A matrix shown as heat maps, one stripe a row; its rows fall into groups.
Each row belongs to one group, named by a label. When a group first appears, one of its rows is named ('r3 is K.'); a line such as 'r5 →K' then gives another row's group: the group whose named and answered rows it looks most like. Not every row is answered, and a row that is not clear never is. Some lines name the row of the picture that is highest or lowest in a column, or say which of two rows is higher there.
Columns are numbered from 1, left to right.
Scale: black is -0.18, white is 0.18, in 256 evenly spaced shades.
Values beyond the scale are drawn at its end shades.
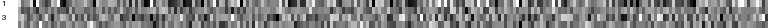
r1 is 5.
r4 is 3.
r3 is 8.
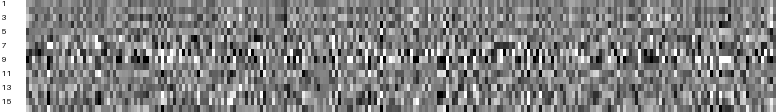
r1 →8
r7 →3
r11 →3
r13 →8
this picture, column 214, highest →3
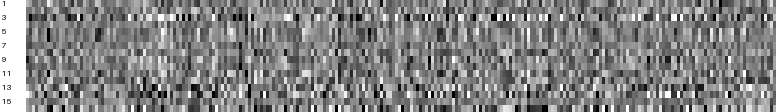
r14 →8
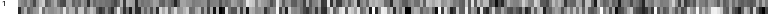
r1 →5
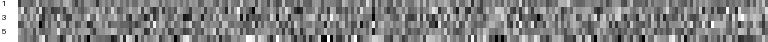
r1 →8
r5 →5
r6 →5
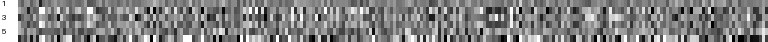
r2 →3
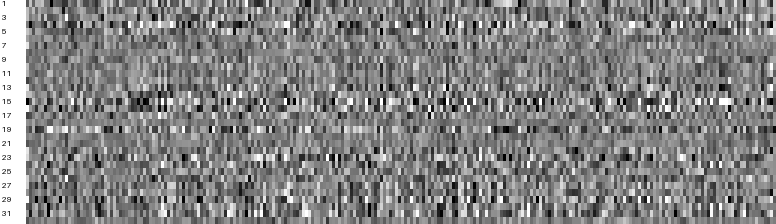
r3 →5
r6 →5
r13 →3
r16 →8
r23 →5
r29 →8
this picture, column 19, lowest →4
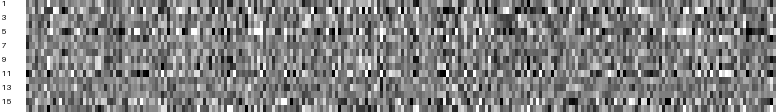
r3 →3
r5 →5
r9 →3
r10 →3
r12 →3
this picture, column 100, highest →15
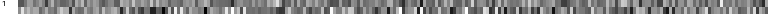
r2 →8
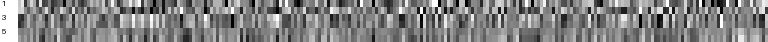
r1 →3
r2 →8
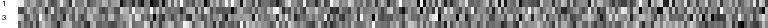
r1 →8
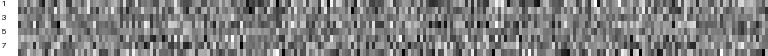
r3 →8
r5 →5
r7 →5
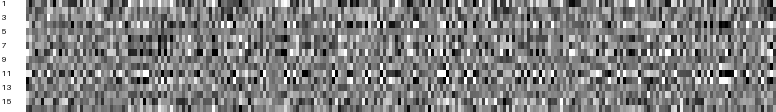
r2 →3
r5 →3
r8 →8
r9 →3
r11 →3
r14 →8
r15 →5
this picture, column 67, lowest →9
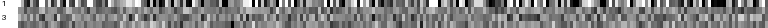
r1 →3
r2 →5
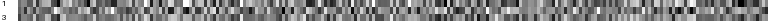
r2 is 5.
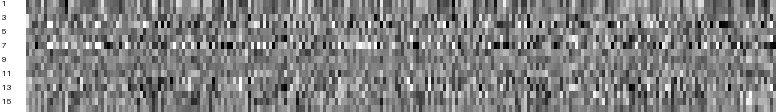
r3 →8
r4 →3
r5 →5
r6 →8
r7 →3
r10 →8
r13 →8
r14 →5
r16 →5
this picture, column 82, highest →7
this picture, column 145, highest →14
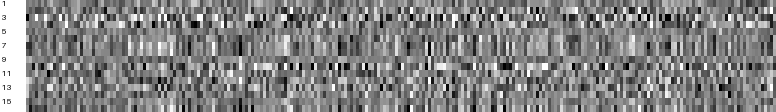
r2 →8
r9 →8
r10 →5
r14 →8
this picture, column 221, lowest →10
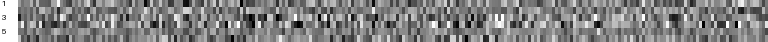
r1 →5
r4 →3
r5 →5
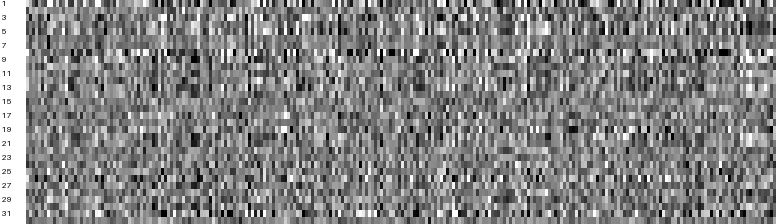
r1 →3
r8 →3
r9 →5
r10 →3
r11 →5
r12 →5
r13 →5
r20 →5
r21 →5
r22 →5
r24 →5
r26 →8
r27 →5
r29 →3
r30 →5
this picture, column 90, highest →8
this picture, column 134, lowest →5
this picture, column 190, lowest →3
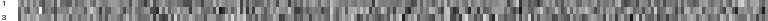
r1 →5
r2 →3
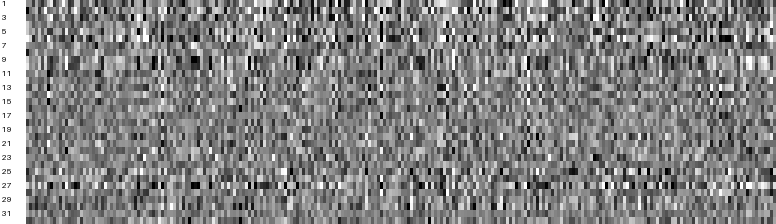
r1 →5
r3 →5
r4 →3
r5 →5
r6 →3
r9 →5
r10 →5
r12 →3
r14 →3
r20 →8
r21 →3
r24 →5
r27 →5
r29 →8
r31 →5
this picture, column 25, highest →21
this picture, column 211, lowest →27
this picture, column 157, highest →1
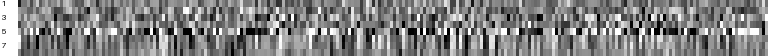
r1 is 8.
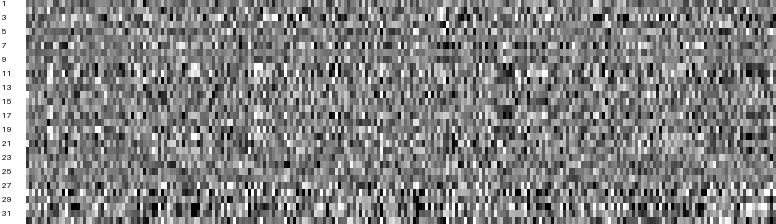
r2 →3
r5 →3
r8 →8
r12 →3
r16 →3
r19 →3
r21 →8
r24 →8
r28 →5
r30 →5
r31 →5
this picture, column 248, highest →28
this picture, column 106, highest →30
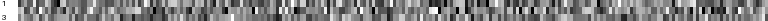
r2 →3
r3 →8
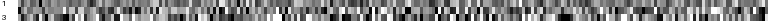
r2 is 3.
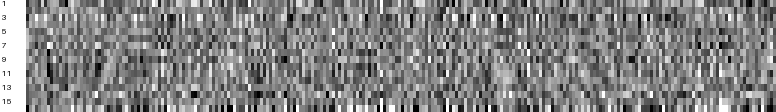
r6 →8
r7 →3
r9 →8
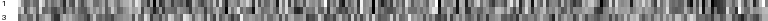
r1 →3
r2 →3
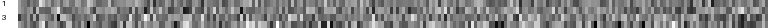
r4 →5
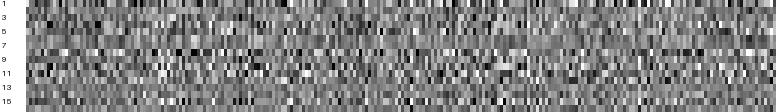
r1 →8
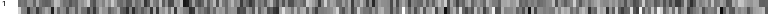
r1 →5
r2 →8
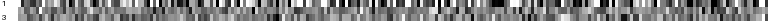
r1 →3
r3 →8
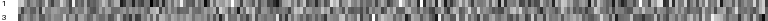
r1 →8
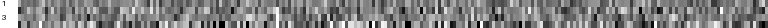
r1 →3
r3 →5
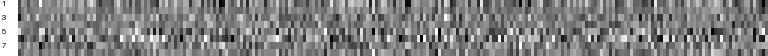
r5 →3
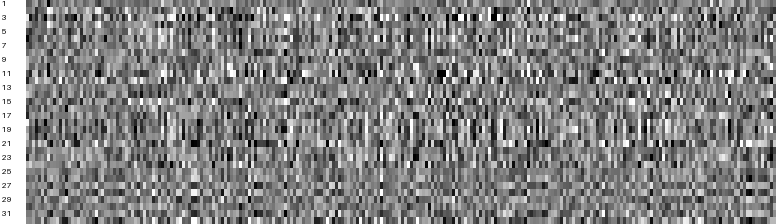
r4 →3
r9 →5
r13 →8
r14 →8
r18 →8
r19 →8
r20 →8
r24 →8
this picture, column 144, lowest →3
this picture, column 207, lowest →19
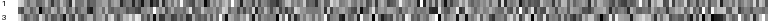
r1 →8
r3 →3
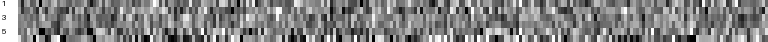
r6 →5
